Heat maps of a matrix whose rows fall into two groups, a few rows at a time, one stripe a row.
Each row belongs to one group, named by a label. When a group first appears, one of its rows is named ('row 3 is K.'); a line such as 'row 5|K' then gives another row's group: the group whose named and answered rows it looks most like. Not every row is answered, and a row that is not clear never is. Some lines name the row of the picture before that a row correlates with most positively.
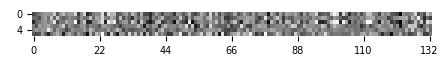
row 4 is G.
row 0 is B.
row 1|G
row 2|B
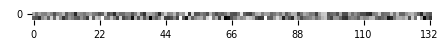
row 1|G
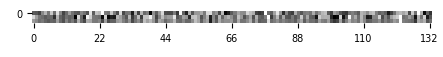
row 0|G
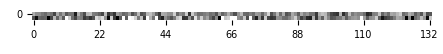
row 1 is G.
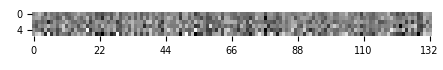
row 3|B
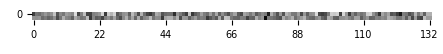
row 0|B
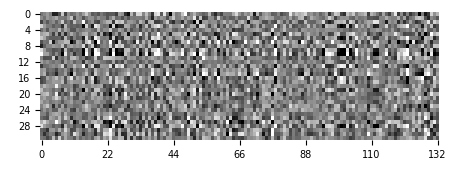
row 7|G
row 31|G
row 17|B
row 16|B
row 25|G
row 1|B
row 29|G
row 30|G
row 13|B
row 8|B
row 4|G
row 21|G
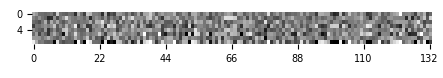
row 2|G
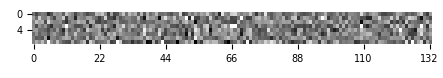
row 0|G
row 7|G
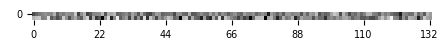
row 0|B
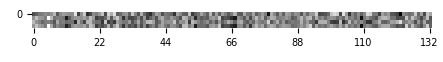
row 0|B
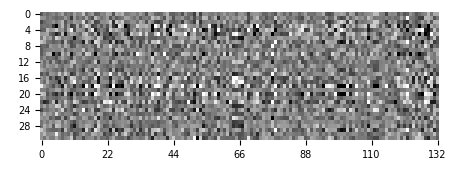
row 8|G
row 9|B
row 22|G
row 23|G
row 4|B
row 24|B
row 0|B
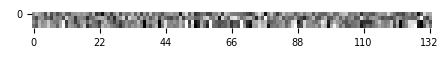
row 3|B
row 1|G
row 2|B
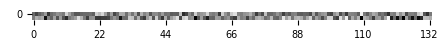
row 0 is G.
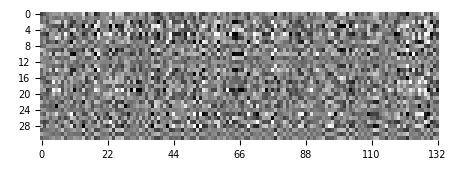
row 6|G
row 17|G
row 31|B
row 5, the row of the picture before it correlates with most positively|0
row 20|G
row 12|G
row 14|G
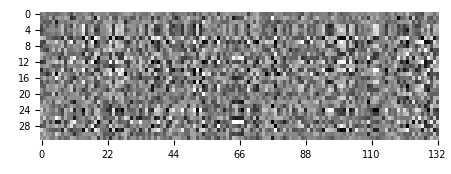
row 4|B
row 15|G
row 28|B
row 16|G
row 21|B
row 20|G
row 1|G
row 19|B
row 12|B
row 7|B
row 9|G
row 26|G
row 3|B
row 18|B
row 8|B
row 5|B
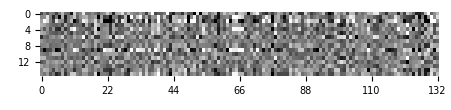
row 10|G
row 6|B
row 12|B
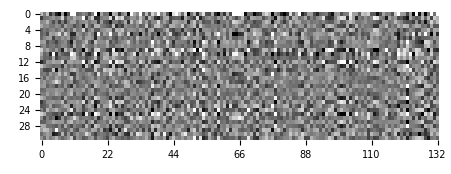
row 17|G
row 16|B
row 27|B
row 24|B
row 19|B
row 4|B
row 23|G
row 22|B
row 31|B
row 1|B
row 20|B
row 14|G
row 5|G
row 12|B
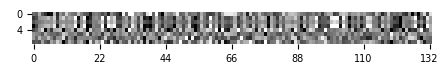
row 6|B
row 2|B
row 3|B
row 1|B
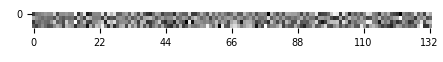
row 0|B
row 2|B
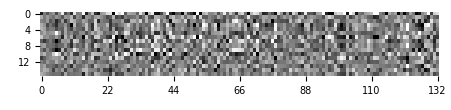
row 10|G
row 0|B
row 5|G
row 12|B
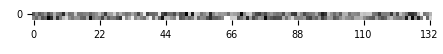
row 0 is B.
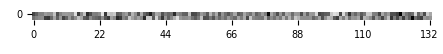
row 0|B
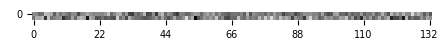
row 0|G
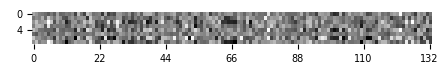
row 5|G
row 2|G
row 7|G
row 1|G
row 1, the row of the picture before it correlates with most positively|1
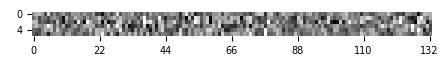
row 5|G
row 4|G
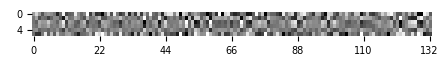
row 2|B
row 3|B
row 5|G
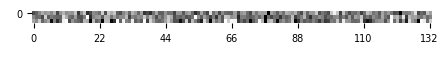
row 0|B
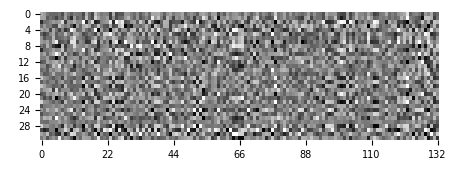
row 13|G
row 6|G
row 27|G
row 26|G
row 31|G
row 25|B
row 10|G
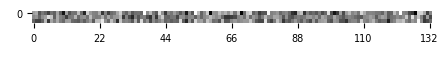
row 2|G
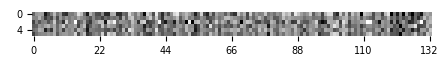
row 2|B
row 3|B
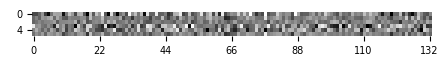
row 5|G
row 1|G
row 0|G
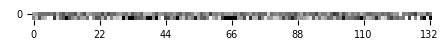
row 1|G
